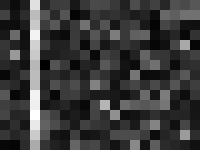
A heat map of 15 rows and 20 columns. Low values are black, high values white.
Average level on the scale: 20%. Histogram: skewed, a long tail of high values. Odd lines: column 4. Slope: none.
